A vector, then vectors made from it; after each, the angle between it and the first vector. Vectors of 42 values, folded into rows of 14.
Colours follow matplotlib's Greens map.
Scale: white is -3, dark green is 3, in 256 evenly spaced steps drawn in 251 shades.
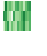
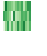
nearly parallel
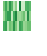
orthogonal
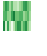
orthogonal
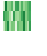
nearly parallel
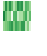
partly aligned
